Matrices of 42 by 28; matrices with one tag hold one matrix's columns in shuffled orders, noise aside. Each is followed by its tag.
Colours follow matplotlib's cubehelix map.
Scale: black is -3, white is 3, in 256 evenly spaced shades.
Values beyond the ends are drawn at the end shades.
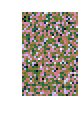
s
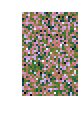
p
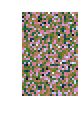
s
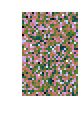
p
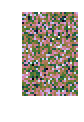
s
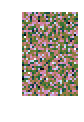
s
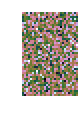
p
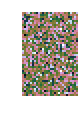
p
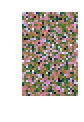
p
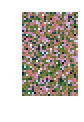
p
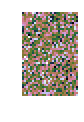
s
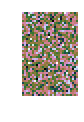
s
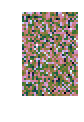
p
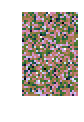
s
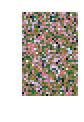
p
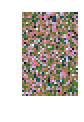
p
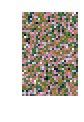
s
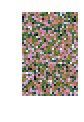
s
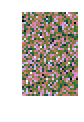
s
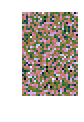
s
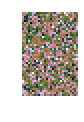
s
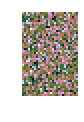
p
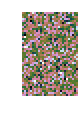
s
